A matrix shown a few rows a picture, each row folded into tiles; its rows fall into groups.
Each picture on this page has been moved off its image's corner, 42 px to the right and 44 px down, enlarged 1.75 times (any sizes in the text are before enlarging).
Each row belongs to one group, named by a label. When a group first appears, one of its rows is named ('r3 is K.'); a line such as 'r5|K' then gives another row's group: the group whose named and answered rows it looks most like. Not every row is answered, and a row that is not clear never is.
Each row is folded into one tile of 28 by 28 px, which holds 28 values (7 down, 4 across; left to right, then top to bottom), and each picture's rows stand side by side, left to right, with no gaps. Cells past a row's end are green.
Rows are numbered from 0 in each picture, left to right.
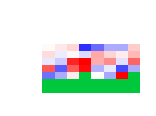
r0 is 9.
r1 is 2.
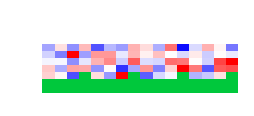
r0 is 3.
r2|9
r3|9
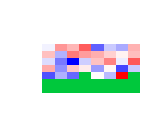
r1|2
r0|3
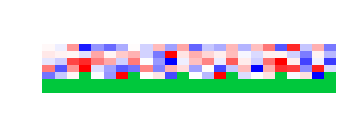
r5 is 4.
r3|2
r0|9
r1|2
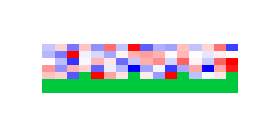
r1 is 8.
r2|2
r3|9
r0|3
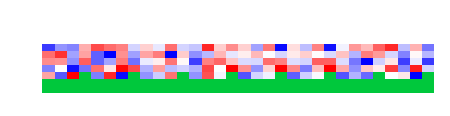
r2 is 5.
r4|9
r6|3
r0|2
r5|9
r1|4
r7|4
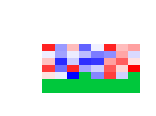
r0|4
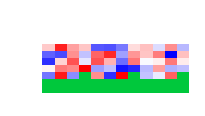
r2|5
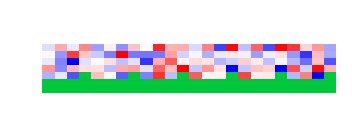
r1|3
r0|3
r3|8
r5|4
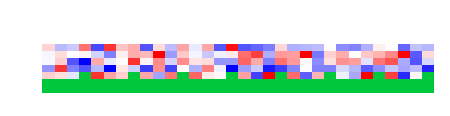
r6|2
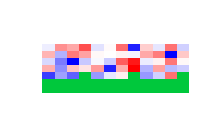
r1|9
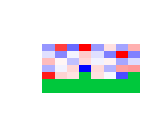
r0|8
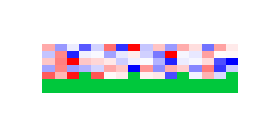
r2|3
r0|5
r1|8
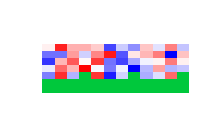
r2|5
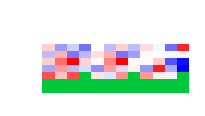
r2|8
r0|5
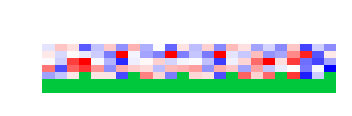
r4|5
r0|9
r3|3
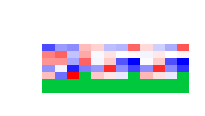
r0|2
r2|8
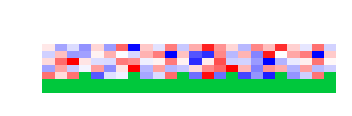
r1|9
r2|5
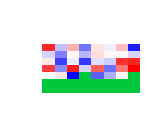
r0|4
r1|9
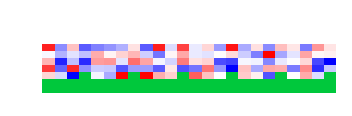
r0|4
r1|2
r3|8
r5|8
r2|8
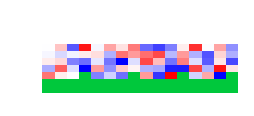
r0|8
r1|3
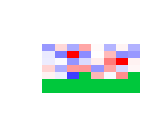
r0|3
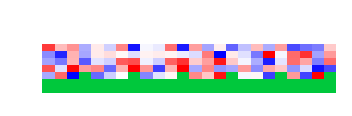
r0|4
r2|9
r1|9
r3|5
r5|2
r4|3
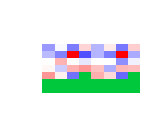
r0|3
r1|3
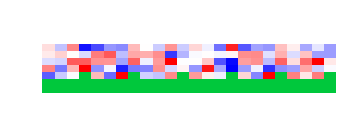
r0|9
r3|8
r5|5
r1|2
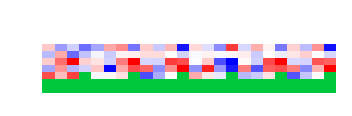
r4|9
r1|9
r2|9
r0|5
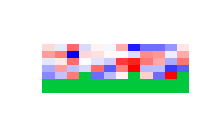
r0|5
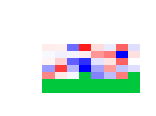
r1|5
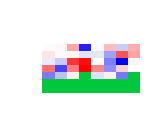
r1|3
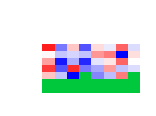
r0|4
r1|5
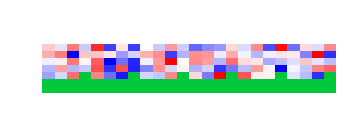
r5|3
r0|5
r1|4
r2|5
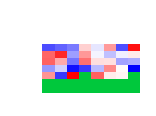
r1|8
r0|2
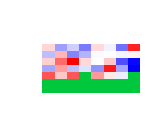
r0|5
